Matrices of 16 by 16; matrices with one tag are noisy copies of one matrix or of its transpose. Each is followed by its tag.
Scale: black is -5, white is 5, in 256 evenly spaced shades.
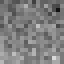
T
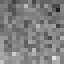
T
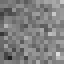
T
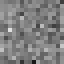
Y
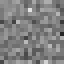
Y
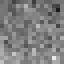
T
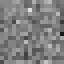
Y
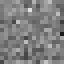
Y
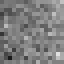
T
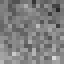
T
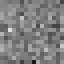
Y
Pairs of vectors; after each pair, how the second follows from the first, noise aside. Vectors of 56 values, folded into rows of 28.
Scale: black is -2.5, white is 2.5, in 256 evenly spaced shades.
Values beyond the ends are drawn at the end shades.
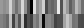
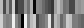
wrapped around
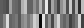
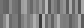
shrunk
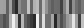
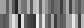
copied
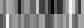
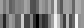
wrapped around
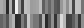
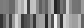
wrapped around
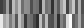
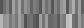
shrunk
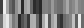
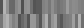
shrunk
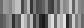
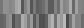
shrunk
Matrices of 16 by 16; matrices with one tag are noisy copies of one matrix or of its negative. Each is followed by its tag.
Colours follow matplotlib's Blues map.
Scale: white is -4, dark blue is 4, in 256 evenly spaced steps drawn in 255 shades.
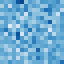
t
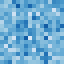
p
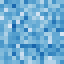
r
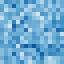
r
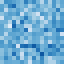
r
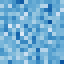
t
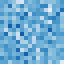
t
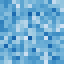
p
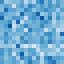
r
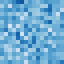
t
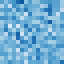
t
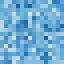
p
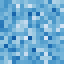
p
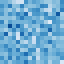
t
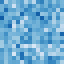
r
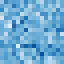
r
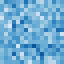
r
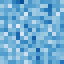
t
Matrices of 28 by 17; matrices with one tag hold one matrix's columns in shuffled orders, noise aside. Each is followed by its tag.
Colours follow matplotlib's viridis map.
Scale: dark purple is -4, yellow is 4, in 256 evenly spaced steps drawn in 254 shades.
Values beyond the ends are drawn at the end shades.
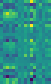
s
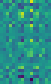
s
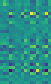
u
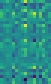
s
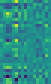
s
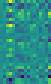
s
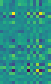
u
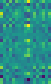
s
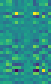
u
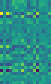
u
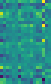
s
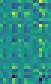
s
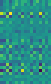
u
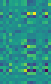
u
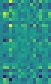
s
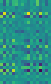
u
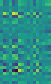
u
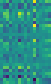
s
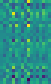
s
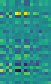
u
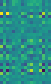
u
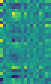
s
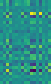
u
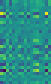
u
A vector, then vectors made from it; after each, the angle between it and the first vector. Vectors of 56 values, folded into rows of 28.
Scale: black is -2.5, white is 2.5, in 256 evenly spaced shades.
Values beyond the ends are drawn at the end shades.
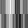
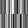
partly aligned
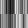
nearly opposite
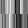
nearly parallel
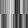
nearly parallel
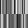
orthogonal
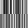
orthogonal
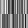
orthogonal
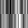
nearly opposite
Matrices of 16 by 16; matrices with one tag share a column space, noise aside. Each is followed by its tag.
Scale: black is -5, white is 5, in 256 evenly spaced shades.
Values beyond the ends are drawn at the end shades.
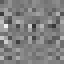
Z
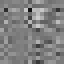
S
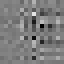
Z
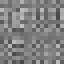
S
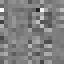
S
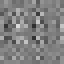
Z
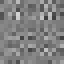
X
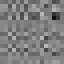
X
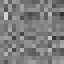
X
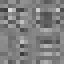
S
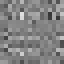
X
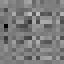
Z
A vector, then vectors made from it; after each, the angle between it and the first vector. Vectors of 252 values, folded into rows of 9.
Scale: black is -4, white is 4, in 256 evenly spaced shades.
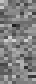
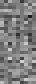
orthogonal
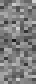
partly opposed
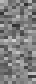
nearly parallel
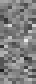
partly aligned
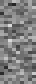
partly aligned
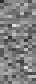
nearly opposite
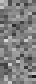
nearly parallel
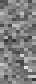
nearly opposite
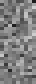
partly aligned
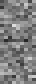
nearly opposite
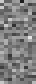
partly aligned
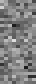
nearly parallel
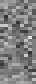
partly aligned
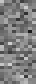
orthogonal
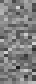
orthogonal
